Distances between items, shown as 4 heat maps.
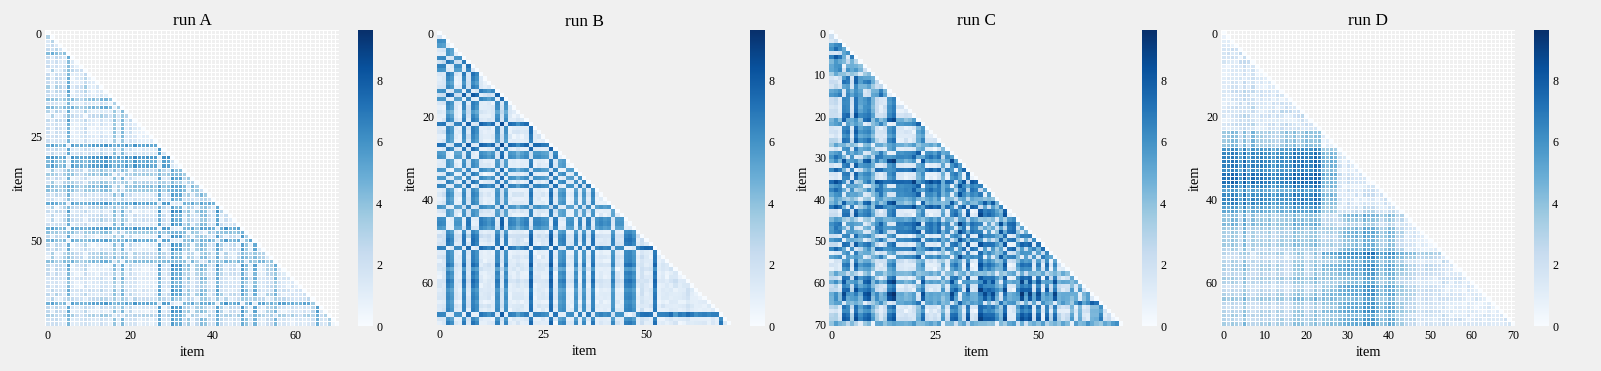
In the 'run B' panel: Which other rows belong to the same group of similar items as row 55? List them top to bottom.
0, 1, 4, 5, 7, 10, 11, 12, 13, 15, 17, 18, 19, 20, 21, 23, 24, 25, 26, 28, 31, 32, 34, 36, 38, 39, 40, 41, 43, 44, 48, 49, 50, 51, 53, 54, 56, 57, 58, 59, 60, 61, 62, 63, 64, 65, 66, 67, 69, 70
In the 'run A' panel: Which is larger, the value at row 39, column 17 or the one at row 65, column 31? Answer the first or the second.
the first
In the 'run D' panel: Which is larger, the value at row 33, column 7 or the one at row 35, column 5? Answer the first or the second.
the second
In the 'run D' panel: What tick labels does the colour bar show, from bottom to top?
0, 2, 4, 6, 8
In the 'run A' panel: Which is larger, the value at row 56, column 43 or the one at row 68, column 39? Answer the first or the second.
the second
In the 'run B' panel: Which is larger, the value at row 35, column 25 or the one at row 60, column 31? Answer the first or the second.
the first
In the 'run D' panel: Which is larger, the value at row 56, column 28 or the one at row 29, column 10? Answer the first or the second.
the second
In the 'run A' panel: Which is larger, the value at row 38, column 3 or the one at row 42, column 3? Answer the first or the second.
the first
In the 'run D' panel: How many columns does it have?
71
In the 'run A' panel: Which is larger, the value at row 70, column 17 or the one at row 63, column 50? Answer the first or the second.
the second
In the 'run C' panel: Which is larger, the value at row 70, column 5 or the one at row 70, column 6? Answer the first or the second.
the first
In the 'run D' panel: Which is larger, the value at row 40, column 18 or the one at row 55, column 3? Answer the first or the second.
the first
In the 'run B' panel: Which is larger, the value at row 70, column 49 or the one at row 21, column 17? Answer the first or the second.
the first
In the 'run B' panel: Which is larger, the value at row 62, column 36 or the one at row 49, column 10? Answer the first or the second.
the second
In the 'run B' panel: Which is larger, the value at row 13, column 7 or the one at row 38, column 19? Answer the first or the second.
the first
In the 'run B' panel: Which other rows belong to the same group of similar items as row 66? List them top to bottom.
0, 1, 4, 5, 7, 10, 11, 12, 13, 15, 17, 18, 19, 20, 21, 23, 24, 25, 26, 28, 31, 32, 34, 36, 38, 39, 40, 41, 43, 44, 48, 49, 50, 51, 53, 54, 55, 56, 57, 58, 59, 60, 61, 62, 63, 64, 65, 67, 69, 70
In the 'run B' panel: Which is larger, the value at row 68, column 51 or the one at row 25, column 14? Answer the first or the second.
the first
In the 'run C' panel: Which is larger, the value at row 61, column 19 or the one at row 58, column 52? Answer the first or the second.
the second
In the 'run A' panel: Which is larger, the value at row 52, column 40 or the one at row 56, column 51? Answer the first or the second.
the first
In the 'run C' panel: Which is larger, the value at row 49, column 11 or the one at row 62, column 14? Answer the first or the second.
the second
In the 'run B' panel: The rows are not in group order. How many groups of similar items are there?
2
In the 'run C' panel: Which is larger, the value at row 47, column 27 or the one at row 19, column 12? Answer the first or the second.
the first
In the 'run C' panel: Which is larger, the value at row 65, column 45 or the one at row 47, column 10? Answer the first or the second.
the first
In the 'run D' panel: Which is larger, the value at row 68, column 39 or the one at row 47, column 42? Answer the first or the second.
the first
